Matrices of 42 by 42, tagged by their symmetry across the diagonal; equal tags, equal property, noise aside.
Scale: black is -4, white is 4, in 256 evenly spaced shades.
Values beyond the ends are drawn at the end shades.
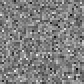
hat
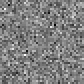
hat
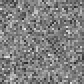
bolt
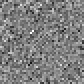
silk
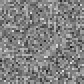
silk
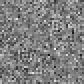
hat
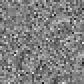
hat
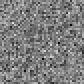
silk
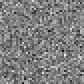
bolt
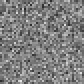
bolt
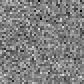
bolt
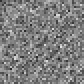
silk
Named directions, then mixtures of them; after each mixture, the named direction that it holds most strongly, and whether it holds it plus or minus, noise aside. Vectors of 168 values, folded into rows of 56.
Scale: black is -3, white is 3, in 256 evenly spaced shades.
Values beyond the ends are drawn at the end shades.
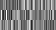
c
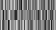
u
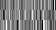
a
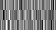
a, plus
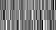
a, plus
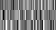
a, plus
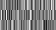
c, plus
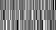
a, plus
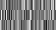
c, plus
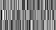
c, minus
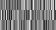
c, plus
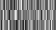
u, minus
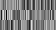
c, minus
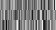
a, minus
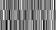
a, minus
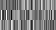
c, plus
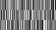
a, plus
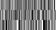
a, minus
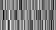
u, plus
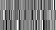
a, minus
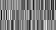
c, minus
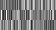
c, plus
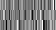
a, minus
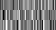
a, plus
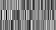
c, minus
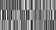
c, plus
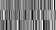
a, minus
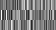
c, plus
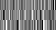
a, plus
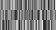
u, plus
